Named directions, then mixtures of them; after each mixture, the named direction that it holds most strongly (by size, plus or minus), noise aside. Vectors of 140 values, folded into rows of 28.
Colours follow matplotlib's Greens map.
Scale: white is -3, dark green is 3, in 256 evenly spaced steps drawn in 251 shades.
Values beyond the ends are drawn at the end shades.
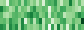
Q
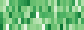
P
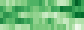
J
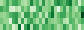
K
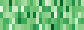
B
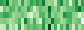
Q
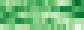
J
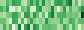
K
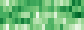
J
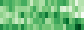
J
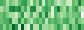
K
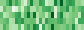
B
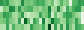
Q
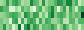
K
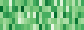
B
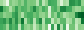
Q
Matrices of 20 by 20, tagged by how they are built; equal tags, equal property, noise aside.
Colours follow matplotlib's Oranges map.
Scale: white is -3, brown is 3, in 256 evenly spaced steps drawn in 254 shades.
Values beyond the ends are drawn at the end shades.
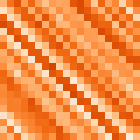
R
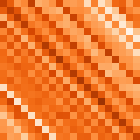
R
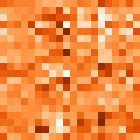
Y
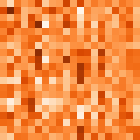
Y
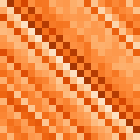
R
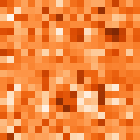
Y
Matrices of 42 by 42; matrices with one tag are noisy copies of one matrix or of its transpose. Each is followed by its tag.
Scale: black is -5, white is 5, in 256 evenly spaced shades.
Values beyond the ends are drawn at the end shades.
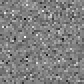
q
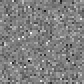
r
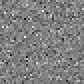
q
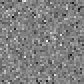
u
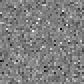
r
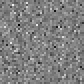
q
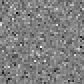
u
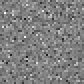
q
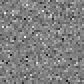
q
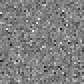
r
